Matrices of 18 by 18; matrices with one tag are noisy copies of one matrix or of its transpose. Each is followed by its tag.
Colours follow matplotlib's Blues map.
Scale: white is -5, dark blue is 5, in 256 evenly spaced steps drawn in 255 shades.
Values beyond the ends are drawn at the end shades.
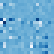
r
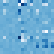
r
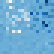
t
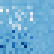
t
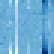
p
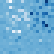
t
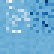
t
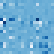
r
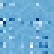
r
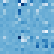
r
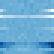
p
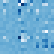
r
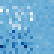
t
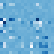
r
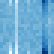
p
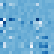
r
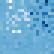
t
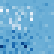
t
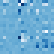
r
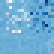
t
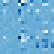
r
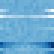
p
